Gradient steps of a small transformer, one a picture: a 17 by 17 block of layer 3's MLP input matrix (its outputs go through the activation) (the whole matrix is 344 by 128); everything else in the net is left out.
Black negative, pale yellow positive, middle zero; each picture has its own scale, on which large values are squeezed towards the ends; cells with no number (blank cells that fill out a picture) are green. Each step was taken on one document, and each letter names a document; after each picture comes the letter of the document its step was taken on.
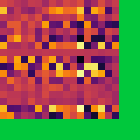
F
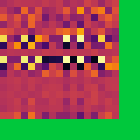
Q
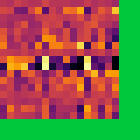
F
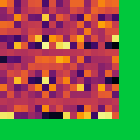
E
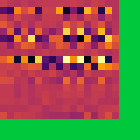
Q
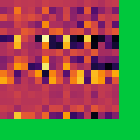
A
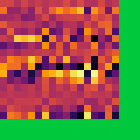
F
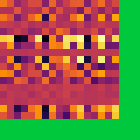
E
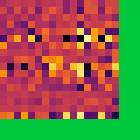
F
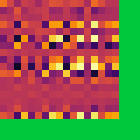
A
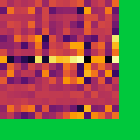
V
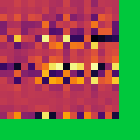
A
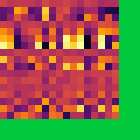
E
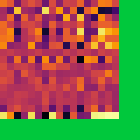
E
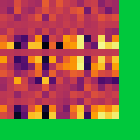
E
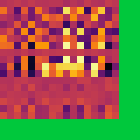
Q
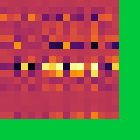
A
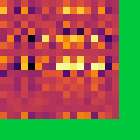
Q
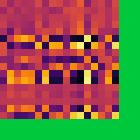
V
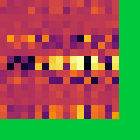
V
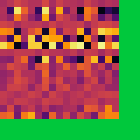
E
